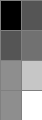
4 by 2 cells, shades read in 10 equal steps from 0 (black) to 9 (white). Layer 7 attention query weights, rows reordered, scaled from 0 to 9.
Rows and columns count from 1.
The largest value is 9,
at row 4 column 2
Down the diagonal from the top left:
0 4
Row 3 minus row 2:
2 3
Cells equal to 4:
1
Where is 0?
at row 1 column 1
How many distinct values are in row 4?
2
